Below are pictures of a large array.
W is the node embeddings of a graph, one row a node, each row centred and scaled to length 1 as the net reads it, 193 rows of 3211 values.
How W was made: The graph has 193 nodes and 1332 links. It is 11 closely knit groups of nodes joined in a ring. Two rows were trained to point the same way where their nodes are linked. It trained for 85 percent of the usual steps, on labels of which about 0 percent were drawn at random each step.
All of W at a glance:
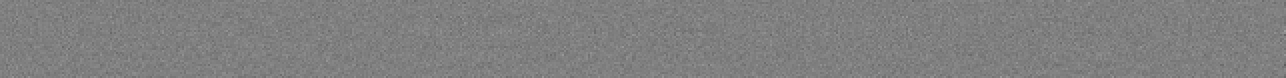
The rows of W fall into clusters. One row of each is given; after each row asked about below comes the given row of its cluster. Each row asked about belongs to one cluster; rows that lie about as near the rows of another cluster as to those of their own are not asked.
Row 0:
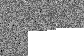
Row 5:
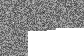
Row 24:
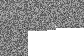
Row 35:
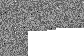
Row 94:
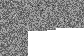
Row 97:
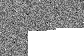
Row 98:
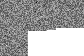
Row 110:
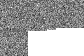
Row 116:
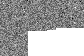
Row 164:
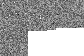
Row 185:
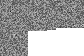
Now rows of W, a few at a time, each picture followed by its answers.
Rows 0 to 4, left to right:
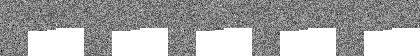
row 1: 98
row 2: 94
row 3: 35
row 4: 35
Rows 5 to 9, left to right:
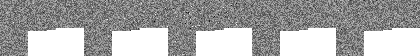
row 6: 94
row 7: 5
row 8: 164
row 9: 185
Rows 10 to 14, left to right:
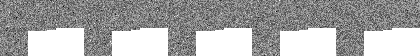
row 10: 110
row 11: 35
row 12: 35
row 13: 116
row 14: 164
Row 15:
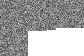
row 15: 94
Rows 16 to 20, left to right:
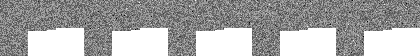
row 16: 98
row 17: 164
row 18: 116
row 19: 24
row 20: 0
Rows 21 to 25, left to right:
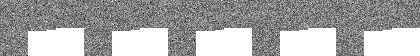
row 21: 98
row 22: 110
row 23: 35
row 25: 98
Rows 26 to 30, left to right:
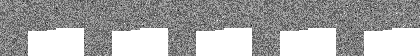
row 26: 97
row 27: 110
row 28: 164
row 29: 185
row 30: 35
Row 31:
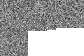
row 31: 110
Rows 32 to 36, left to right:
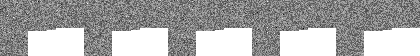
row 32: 98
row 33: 116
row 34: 185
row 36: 5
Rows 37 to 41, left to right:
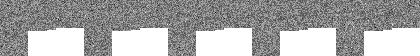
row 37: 116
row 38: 24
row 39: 116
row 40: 0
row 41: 0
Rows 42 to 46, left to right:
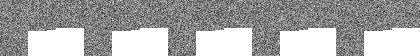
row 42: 185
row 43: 5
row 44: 0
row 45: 35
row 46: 164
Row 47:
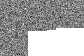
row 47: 116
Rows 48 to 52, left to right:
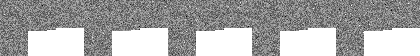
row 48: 164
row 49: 24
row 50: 164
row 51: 94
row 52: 185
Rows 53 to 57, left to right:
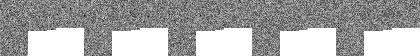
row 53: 164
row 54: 0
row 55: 35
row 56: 97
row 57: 0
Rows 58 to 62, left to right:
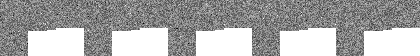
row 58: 97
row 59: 94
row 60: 110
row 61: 24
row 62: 0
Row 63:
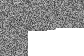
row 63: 97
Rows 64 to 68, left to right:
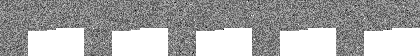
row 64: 24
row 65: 110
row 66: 97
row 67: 24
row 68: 164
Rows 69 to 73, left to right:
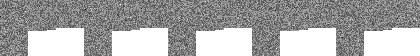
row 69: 94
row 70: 98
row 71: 97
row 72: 24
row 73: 164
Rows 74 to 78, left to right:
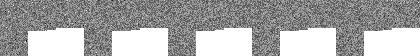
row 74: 35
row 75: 185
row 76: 98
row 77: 94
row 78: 94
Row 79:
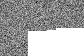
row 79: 98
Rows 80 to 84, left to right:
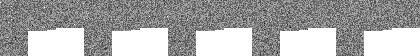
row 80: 35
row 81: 24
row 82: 24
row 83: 97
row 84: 98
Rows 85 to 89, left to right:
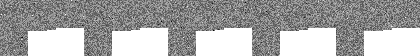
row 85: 35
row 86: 164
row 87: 35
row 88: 164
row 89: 24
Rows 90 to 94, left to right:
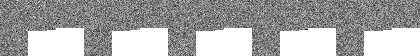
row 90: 94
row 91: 110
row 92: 116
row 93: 185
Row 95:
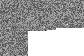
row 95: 35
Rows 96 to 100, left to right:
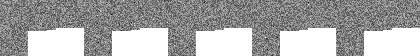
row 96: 5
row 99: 97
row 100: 164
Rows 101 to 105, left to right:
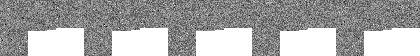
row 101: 110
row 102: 0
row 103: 24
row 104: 97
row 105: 110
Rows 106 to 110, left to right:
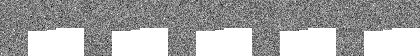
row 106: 116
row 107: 98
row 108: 185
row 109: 94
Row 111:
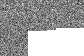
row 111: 24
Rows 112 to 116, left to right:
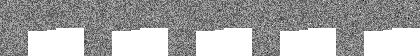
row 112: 0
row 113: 185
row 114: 110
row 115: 0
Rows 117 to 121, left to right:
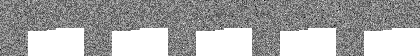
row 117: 5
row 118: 5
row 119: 0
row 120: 164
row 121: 110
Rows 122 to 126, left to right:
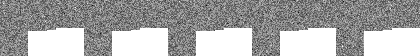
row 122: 116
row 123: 116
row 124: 94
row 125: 0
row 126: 98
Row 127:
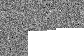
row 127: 24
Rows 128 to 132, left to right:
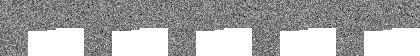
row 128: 185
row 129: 97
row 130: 110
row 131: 24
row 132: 110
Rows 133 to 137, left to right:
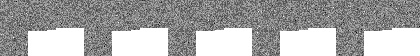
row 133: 97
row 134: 35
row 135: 110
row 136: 110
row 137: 94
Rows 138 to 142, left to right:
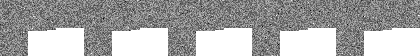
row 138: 94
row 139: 35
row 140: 185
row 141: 97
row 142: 110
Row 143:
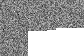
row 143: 164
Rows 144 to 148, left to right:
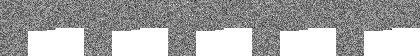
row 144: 94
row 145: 116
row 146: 97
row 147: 97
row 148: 94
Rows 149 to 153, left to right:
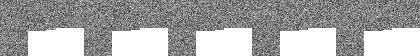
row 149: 110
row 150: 5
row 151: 97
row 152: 24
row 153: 98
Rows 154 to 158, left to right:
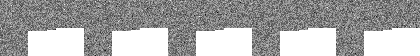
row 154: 185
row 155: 94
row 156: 164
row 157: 116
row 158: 0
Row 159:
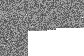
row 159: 24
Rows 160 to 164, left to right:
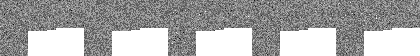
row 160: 164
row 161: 185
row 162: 35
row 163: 164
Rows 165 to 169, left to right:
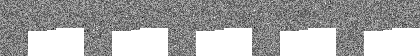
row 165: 164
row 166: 116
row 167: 98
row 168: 0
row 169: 116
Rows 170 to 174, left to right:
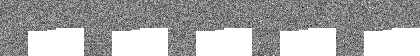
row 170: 35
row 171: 98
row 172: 116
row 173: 110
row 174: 5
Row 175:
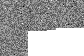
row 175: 5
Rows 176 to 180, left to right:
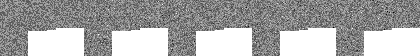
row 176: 97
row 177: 185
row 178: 35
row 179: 94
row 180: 5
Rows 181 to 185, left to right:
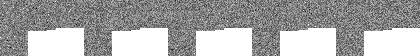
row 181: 5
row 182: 35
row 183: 24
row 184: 110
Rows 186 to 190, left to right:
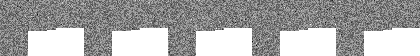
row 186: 164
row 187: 94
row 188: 94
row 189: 24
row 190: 116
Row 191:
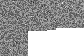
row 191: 164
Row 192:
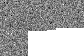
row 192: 97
